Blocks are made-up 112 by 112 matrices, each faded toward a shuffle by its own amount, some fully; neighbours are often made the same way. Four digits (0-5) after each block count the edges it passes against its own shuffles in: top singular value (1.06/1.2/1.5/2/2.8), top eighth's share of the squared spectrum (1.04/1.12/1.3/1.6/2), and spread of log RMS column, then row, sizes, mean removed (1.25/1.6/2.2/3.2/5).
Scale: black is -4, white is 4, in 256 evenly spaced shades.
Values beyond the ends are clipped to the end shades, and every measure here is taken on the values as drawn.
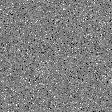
0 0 0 0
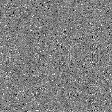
3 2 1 0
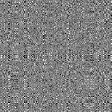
5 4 3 3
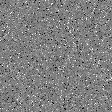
1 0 0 0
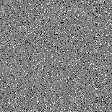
3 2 1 0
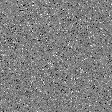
0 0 0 0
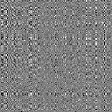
5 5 4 3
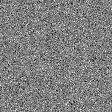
0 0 0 0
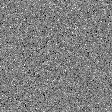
0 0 0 0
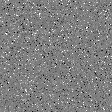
2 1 0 0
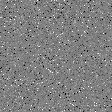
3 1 0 0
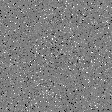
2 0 0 0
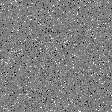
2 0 0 0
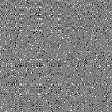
5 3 2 2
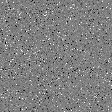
3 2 0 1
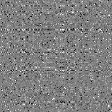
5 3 2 2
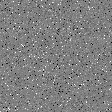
2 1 0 0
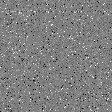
2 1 0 0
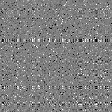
5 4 2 3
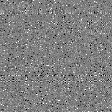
4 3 1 2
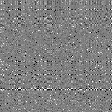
5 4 2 3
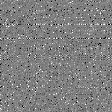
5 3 1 2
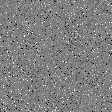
0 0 0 0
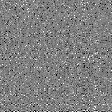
4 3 1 2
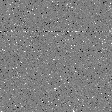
3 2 0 0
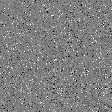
3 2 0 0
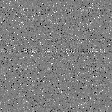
4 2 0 1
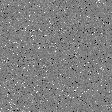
2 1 0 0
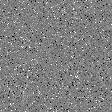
2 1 0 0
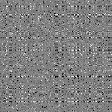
5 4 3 3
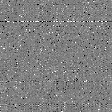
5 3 1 2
